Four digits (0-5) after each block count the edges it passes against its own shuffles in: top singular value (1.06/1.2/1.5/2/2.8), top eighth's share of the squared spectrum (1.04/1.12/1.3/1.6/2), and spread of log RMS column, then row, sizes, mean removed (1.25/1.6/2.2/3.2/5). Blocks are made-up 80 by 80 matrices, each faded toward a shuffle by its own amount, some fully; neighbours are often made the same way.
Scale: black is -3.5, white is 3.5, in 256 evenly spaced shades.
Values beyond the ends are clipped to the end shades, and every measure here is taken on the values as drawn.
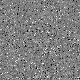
2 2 0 0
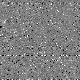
4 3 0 2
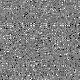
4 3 0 2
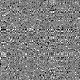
4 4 2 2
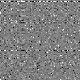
4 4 1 2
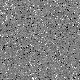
2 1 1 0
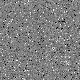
1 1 0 0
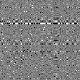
5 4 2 3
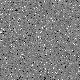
0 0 0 0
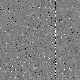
3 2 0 0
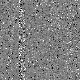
2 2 2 0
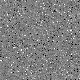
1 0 0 0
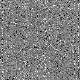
1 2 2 0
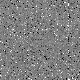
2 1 0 0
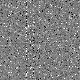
2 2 2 0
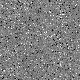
0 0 0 0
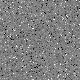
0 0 0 0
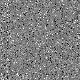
1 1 2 0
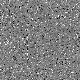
1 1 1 0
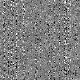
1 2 3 0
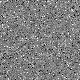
0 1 0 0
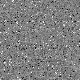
2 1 0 1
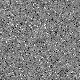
1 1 0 0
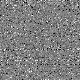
3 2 0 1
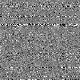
3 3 0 3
